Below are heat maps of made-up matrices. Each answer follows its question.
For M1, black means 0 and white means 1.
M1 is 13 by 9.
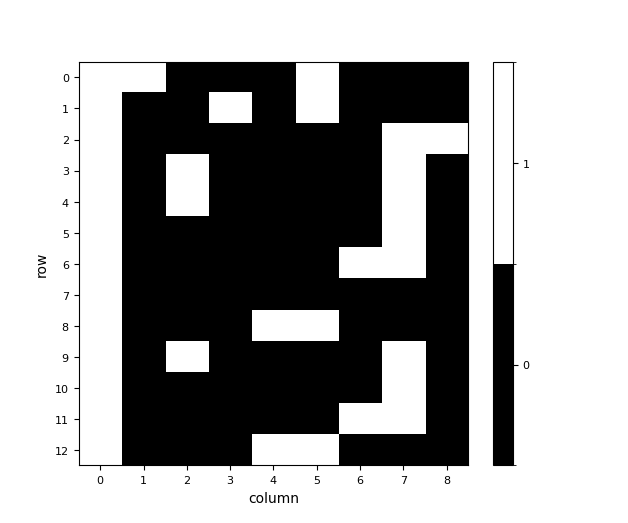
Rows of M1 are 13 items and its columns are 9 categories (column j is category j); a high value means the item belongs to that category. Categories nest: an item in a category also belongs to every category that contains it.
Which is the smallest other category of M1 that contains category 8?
7
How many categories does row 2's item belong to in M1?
3
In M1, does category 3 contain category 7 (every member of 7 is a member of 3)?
no
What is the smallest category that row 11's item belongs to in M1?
6
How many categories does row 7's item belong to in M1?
1
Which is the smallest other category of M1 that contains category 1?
5
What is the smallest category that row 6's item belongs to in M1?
6
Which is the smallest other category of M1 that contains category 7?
0
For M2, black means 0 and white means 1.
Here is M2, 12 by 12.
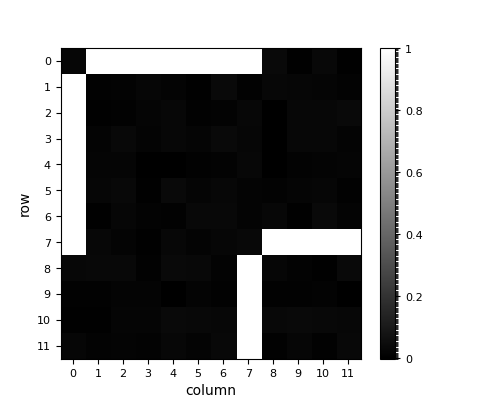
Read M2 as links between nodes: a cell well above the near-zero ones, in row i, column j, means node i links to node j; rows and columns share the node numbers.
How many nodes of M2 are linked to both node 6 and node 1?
1
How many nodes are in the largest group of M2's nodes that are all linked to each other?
2
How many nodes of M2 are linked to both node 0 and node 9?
1
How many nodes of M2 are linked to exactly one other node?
10
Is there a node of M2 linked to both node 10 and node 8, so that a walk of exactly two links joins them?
yes
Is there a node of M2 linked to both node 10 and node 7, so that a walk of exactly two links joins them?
no
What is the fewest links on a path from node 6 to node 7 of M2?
2
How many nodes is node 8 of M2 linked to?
1
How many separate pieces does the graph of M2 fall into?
1
